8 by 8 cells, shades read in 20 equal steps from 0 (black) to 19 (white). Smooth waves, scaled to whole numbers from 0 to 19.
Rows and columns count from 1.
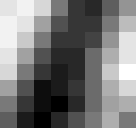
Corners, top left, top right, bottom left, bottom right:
17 11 7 9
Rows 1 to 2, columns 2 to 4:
18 16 9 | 17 12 6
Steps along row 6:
down down up up up up up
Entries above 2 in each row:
8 8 8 8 7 6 6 6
